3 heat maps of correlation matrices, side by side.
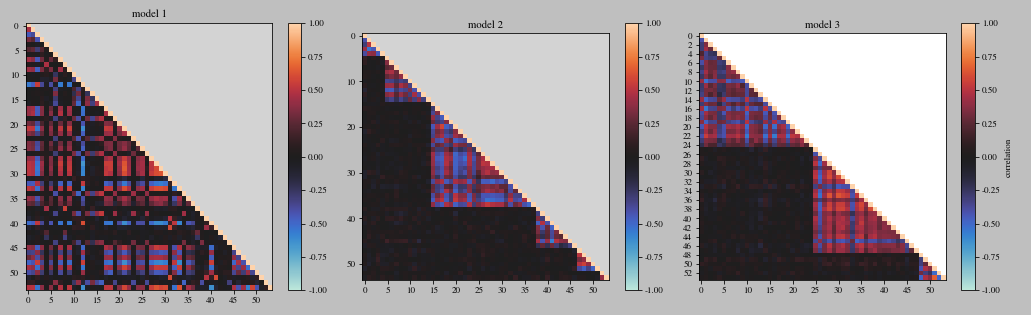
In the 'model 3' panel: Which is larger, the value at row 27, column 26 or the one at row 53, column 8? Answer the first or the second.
the second
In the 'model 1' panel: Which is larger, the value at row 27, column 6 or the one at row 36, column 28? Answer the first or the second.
the second
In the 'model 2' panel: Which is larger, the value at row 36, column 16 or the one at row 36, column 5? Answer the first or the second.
the first
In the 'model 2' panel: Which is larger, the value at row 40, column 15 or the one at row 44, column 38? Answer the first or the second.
the second
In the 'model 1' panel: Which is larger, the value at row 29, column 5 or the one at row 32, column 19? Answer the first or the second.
the first
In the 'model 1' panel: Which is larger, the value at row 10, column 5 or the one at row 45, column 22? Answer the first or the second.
the second
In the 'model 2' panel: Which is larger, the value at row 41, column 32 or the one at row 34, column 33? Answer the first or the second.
the second
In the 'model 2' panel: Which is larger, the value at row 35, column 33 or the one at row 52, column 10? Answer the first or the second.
the second
